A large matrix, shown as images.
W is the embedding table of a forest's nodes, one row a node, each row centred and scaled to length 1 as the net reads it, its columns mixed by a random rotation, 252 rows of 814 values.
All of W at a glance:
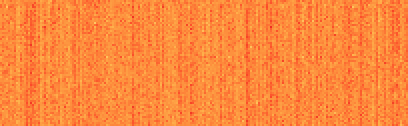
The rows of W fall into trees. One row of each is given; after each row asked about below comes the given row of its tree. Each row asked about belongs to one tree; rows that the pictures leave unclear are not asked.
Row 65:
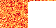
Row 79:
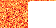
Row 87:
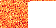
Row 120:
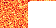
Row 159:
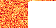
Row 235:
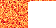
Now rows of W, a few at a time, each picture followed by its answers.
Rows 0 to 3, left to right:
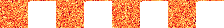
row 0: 120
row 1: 79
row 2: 87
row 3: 79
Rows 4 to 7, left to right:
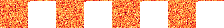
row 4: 87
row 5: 120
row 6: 79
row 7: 87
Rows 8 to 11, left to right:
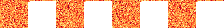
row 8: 65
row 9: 235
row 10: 159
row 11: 235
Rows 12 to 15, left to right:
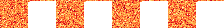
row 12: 65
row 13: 235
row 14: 235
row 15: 235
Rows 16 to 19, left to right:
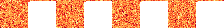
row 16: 235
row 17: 87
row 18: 65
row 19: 87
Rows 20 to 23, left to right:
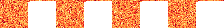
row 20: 235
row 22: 120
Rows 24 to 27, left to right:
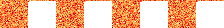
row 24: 159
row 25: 65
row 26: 235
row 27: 120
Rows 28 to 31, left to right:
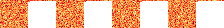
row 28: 120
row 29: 120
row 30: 87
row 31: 87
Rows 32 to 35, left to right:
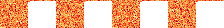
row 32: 87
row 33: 235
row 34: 87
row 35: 79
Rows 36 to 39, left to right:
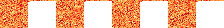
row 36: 65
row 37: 120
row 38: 87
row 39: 65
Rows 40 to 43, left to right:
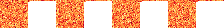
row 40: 120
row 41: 87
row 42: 87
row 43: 87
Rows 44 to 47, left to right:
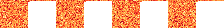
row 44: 120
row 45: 120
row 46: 120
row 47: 79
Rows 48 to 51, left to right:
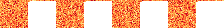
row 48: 159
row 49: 65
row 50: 87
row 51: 65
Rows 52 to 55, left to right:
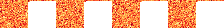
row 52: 120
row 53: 120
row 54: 235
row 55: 120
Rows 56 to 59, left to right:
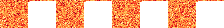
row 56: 65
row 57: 120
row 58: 120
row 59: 79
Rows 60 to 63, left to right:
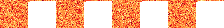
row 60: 235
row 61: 120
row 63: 159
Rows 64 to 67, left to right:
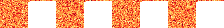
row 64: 65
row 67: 120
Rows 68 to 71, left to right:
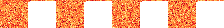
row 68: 87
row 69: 79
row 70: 87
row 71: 159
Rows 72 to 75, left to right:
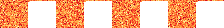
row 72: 235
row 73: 235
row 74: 120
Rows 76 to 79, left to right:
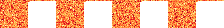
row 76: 235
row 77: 235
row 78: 159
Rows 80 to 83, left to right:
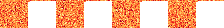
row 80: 87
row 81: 120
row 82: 79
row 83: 87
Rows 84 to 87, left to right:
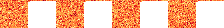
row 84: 120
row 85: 65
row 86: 79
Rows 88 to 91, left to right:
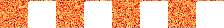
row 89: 120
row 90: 79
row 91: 235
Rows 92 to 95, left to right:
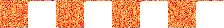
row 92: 120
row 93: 87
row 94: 87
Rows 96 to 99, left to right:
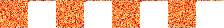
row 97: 87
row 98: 120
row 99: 65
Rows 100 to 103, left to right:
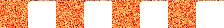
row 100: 87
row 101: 120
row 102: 65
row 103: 235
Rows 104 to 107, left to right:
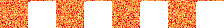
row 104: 120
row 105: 87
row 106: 159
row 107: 235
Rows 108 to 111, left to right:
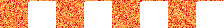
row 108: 159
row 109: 235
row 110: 120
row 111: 235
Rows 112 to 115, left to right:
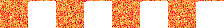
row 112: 87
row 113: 87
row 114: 87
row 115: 87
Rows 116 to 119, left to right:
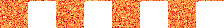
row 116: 120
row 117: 159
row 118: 235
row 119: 87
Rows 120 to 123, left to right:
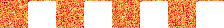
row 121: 159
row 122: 87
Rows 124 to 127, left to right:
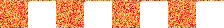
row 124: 235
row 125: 65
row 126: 235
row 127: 65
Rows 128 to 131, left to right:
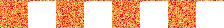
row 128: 65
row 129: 79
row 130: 120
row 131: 235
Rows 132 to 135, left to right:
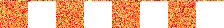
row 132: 120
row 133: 159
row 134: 235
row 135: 79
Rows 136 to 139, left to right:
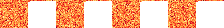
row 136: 120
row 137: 235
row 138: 159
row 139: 87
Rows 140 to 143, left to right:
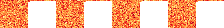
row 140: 120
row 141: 120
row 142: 159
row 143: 87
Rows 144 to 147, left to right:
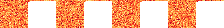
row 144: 120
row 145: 159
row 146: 65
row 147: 120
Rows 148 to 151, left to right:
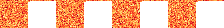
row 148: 120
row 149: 79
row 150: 235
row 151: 87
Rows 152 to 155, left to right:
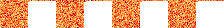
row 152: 159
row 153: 65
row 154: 87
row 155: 87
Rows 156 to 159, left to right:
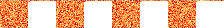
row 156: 87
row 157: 235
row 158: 235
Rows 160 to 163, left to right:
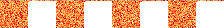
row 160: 159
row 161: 235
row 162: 87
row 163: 159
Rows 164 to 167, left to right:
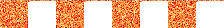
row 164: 87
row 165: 235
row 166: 87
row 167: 120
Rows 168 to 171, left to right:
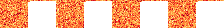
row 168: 65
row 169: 87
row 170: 235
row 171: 65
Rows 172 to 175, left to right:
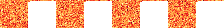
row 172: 87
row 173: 120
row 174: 87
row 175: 65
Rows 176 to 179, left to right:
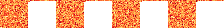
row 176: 87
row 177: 235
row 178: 79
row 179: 120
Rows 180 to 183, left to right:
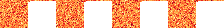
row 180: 79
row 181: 87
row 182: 235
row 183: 120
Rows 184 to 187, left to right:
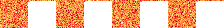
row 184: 65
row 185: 159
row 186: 120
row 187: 79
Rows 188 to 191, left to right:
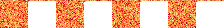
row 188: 235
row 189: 120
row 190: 159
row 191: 159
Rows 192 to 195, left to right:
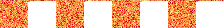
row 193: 159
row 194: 159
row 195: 120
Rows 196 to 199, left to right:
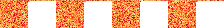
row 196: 65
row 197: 79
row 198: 159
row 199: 235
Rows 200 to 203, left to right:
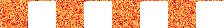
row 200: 87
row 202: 235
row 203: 120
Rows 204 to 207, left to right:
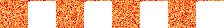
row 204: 120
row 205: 87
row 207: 65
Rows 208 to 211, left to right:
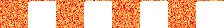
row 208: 120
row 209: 159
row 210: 235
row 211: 87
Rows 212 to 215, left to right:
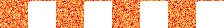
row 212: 235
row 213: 79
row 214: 235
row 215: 79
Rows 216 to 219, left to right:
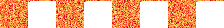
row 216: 87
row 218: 120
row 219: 235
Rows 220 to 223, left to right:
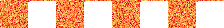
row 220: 87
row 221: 235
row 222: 159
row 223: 79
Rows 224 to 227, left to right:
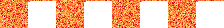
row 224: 65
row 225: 235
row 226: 65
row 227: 120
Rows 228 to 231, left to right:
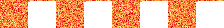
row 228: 235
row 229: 79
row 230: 65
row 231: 79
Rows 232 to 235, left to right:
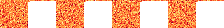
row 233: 159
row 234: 235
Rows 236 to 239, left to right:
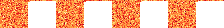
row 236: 65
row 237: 120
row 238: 159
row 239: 79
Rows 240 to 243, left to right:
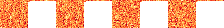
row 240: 87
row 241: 87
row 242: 120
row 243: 235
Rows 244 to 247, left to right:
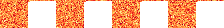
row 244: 65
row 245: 87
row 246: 235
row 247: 120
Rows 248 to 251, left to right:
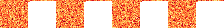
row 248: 87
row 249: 79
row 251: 120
